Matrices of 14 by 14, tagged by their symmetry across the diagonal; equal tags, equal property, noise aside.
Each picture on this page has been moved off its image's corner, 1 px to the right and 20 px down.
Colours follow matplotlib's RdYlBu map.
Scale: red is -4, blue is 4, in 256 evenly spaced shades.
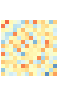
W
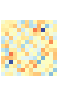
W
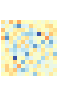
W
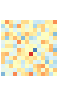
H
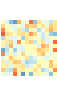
H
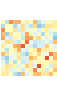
W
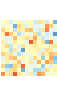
H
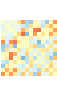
W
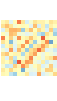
W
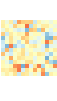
H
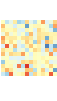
H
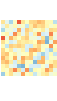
W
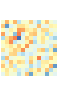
W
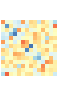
W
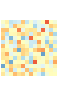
H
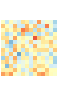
H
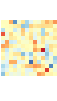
H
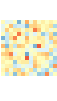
W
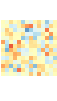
H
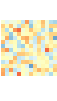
H
